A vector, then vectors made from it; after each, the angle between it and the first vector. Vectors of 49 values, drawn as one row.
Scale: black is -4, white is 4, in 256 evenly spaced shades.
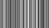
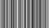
partly opposed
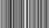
partly aligned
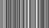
nearly parallel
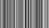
partly opposed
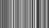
orthogonal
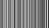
partly aligned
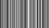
orthogonal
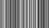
nearly parallel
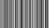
orthogonal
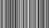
nearly parallel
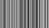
nearly opposite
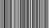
partly opposed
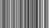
nearly opposite
